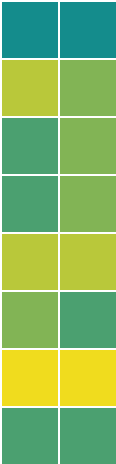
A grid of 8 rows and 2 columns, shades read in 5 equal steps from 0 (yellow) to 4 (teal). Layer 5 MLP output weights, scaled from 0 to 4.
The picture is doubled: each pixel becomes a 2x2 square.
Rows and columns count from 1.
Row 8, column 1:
3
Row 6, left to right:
2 3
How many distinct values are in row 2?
2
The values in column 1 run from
0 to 4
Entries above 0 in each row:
2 2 2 2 2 2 0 2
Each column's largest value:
4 4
